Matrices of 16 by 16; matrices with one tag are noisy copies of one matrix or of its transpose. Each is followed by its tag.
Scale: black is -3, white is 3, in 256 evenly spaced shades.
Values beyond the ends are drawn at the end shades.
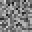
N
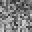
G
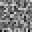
N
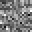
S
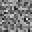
N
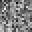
S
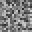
N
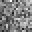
G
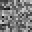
S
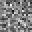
N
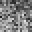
G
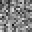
S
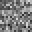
S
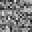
S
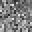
G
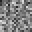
S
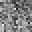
G
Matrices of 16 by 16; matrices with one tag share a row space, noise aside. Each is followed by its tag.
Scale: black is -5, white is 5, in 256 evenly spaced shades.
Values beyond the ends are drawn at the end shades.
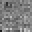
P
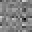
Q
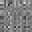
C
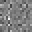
C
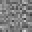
Q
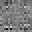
P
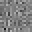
C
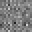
C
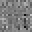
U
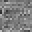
P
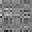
P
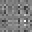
U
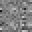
Q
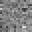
Q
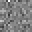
C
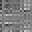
P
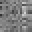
Q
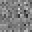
U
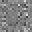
U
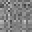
C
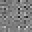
U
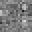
Q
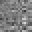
Q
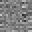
Q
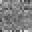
P
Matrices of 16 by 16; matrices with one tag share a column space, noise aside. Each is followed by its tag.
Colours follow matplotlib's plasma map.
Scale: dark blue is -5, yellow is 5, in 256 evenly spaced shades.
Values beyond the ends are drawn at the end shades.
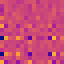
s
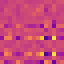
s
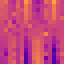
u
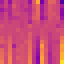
u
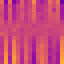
u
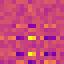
s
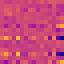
s
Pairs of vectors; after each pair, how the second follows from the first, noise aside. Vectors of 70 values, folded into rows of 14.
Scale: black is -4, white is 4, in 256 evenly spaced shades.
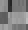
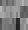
reversed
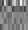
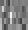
shuffled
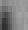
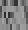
shuffled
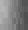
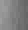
shrunk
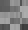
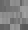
shrunk
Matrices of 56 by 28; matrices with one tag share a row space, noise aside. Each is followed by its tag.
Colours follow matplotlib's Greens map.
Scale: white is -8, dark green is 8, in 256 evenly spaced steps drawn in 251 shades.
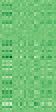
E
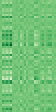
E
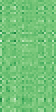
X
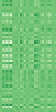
E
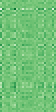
X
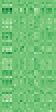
E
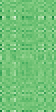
X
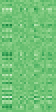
E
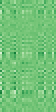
X
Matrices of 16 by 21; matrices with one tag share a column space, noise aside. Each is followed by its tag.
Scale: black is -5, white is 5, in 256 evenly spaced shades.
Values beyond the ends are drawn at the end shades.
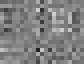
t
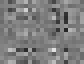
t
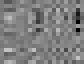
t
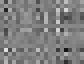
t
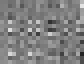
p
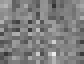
p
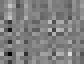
p
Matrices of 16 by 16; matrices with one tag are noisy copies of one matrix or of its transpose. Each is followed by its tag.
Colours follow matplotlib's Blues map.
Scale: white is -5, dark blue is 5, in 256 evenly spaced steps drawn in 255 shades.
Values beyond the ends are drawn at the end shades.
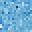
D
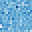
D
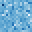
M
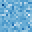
M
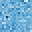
D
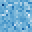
M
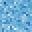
M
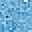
D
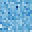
D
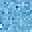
D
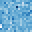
D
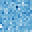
D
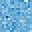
D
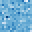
D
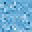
M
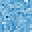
D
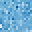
D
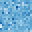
D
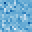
M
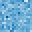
D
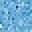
D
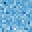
M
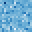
M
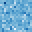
M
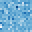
D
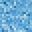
M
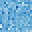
D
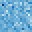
M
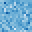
M
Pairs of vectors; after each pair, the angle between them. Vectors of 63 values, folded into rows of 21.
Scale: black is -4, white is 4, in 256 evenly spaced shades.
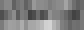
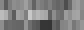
nearly opposite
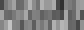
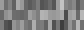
nearly opposite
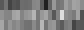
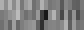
partly opposed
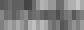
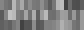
partly opposed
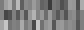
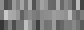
partly opposed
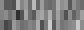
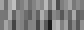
partly opposed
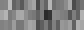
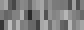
orthogonal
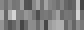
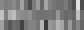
nearly parallel
